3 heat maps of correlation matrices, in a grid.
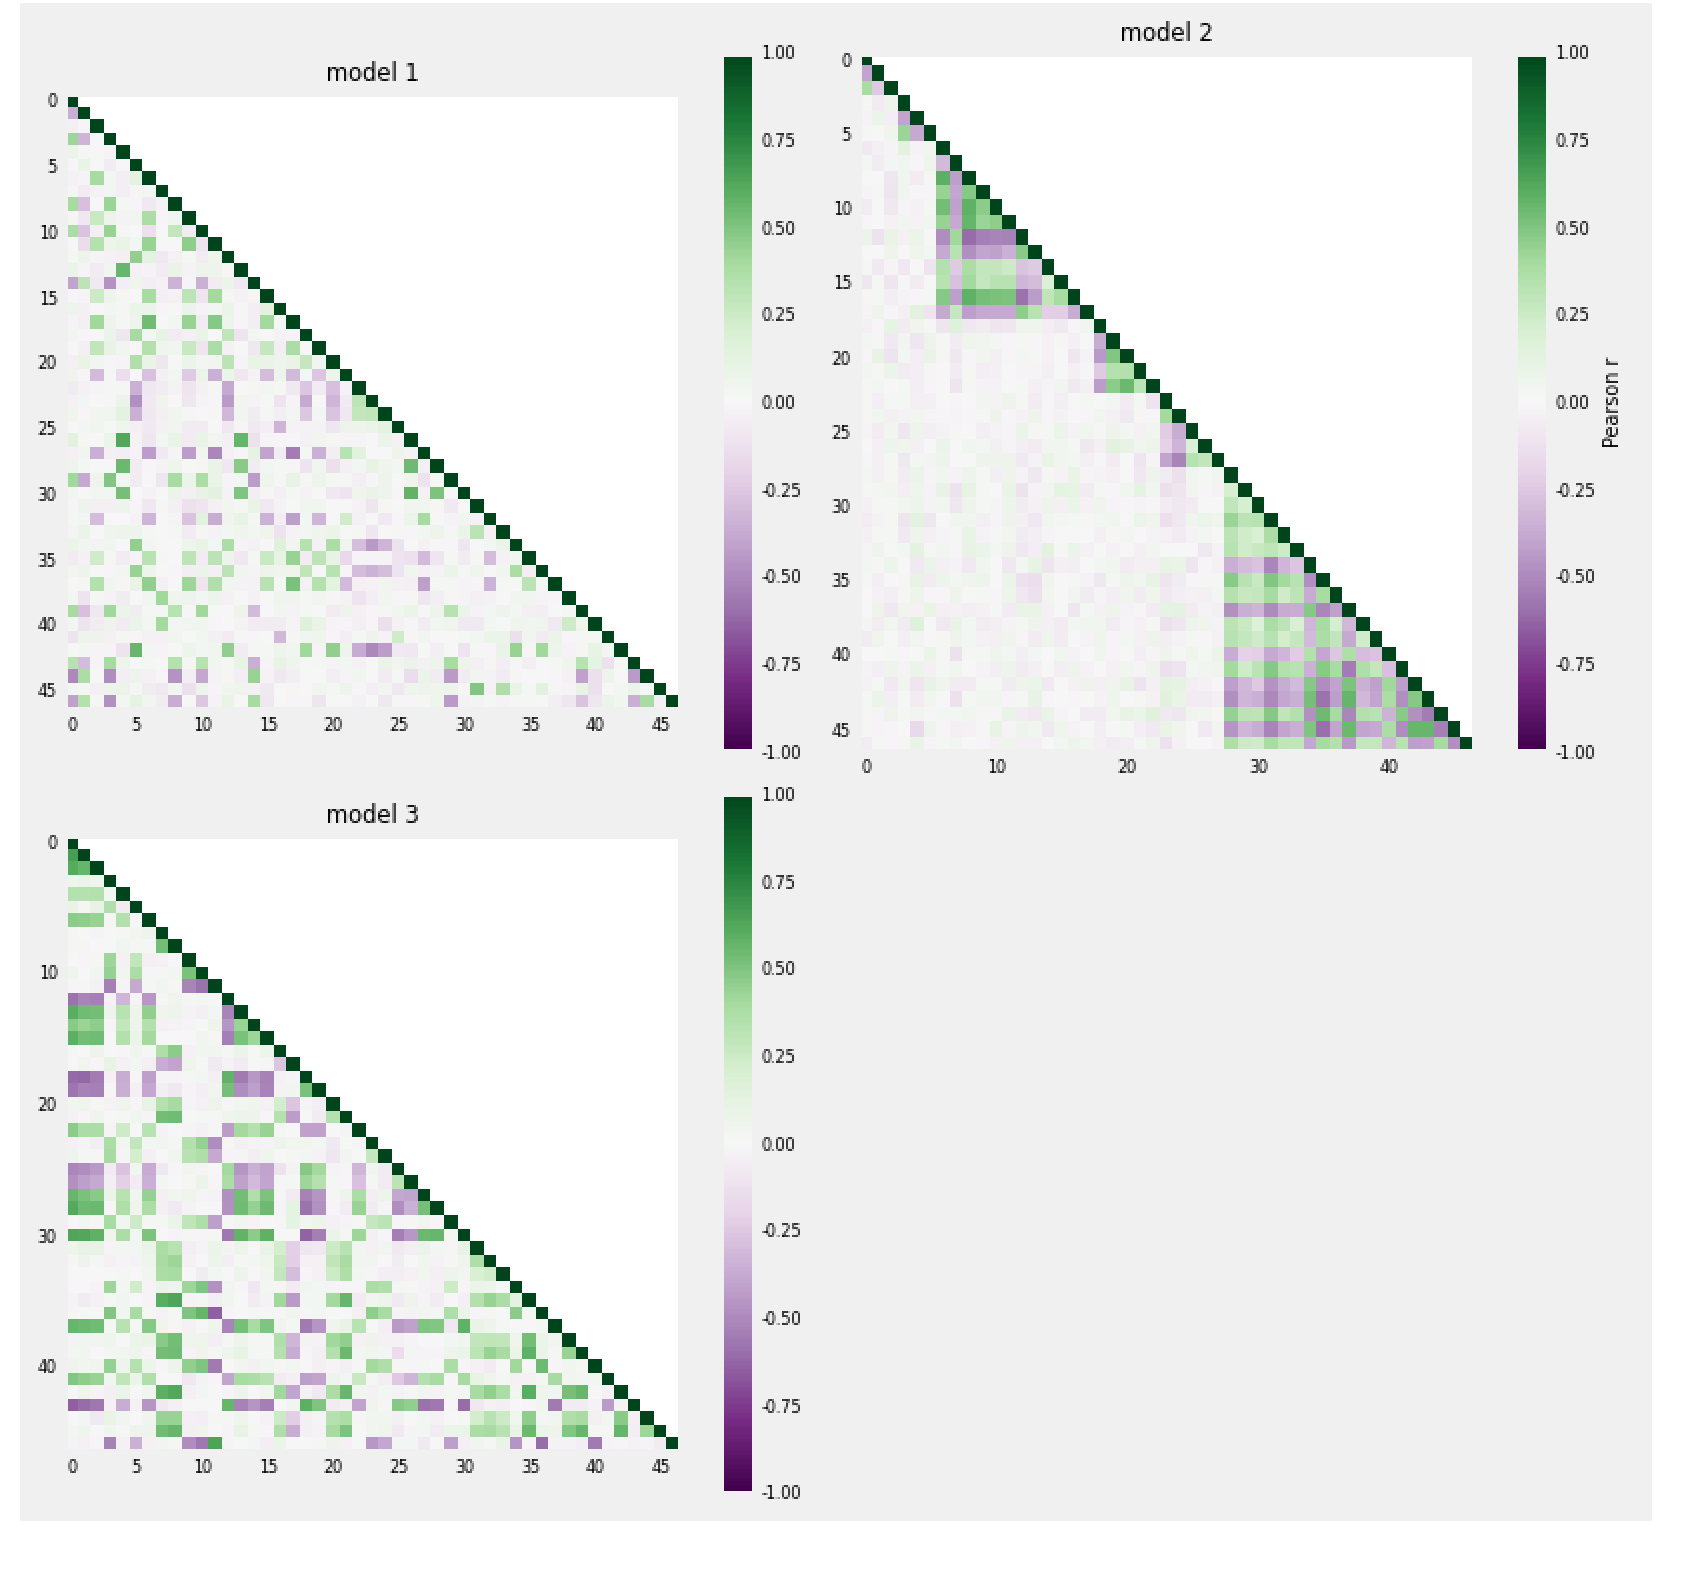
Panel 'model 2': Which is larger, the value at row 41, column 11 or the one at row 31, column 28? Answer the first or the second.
the second
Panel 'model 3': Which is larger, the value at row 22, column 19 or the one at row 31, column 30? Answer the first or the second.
the second
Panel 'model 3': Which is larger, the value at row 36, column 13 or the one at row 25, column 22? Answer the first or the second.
the first
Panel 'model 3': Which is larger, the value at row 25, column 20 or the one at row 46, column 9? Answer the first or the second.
the first
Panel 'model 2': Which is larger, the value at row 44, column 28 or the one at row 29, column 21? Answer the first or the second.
the first
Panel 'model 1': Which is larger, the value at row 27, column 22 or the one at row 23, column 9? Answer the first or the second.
the first
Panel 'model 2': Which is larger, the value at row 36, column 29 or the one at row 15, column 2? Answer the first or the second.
the first
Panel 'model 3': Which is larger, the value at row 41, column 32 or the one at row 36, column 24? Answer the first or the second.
the second
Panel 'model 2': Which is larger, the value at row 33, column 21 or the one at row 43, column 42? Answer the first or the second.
the second
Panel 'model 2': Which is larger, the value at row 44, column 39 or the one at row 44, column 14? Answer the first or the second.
the first
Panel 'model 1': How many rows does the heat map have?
47
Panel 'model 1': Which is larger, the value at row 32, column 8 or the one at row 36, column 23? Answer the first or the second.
the first
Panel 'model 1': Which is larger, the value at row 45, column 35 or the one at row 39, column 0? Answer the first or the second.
the second
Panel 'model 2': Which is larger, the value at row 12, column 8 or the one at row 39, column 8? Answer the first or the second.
the second
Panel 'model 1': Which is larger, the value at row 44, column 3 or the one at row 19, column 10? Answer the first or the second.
the second
